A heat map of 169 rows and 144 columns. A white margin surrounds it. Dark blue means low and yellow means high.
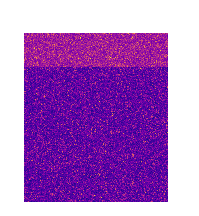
A horizontal seam about 20% of the way down splits the table, and the top part is higher. No regular stripes run through it. Overall the values sit about 20% of the way up the scale.
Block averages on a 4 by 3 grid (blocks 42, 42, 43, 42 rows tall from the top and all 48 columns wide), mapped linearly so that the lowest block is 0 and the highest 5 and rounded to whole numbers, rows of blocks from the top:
555
000
000
000
